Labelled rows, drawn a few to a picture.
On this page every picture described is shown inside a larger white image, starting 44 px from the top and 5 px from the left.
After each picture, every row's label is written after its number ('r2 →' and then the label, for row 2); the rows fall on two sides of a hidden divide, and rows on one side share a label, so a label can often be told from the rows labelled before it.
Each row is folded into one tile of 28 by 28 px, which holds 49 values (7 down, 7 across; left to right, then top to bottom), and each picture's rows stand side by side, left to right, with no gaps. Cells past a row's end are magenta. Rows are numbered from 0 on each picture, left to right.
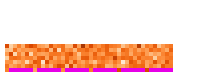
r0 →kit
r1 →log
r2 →kit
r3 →kit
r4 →kit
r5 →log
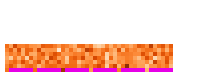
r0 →log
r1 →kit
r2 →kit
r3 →kit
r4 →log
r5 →log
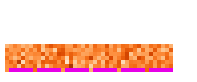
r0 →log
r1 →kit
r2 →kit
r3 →log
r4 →kit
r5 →kit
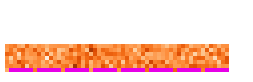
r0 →log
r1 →log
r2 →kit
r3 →log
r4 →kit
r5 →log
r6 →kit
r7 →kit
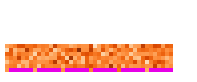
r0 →kit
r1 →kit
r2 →log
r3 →kit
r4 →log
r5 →log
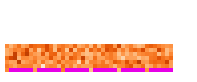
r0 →kit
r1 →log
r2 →kit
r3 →log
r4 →log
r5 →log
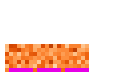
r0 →log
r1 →log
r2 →log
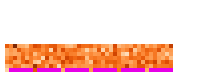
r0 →log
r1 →kit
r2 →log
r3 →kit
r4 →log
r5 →log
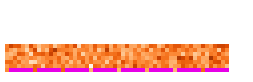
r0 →log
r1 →kit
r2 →kit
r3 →log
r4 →log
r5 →log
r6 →log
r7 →kit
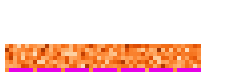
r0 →log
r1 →kit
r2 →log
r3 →log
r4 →log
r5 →log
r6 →kit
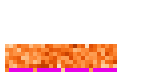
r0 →kit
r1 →kit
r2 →kit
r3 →kit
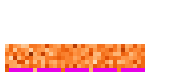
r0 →kit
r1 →kit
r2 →kit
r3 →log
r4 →kit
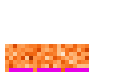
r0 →log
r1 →log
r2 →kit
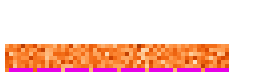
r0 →log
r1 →log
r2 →log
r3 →log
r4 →kit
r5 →log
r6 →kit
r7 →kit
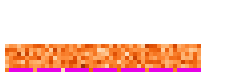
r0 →log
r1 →log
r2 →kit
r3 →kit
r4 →log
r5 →log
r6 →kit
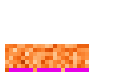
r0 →kit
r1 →log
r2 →log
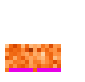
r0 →log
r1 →log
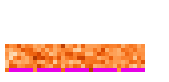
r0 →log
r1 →kit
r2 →kit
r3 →kit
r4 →kit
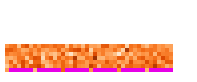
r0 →log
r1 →log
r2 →log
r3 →kit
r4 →kit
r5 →log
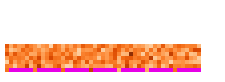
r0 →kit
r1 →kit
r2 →kit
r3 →kit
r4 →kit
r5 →log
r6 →log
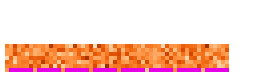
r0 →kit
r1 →log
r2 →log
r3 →log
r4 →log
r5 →log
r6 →log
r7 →log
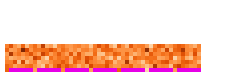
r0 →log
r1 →log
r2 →kit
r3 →log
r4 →kit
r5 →log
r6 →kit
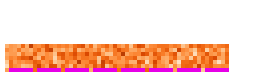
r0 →log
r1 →log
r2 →kit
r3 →kit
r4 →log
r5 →kit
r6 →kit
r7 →log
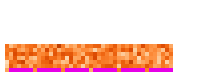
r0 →kit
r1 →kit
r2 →kit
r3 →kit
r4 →log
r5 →kit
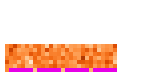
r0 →log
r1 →log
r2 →kit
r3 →log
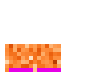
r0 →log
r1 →log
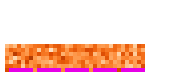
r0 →kit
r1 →kit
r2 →log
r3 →log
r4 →kit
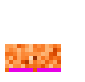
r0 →kit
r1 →kit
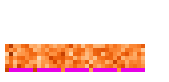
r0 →kit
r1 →kit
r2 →log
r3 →kit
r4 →kit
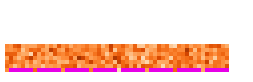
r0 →kit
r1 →log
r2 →kit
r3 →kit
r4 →log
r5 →kit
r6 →log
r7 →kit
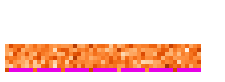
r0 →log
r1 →kit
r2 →kit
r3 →kit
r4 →log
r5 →kit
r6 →kit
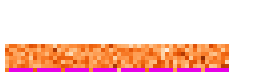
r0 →log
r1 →log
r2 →kit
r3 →log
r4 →log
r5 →kit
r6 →kit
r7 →log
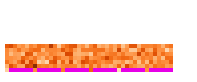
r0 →log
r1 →kit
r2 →kit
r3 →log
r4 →kit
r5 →kit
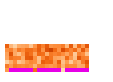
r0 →kit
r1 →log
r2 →log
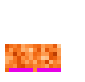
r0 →kit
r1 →log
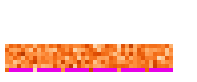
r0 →kit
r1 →log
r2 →kit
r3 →kit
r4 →kit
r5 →kit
